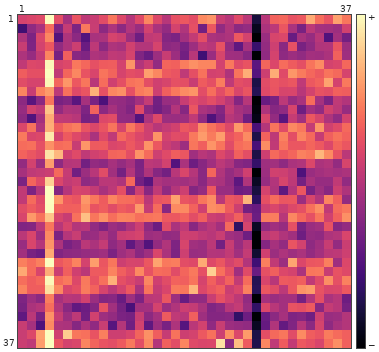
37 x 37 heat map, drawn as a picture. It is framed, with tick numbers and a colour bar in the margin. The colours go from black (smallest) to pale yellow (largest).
There is no overall slope. Columns 4 and 27 stand out from the rest. Stripes running across repeat 5 times from top to bottom.
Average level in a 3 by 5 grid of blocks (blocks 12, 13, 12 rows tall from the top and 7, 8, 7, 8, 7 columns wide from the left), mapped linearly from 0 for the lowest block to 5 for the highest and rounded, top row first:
3 2 2 0 3
5 3 3 1 3
4 2 3 0 3
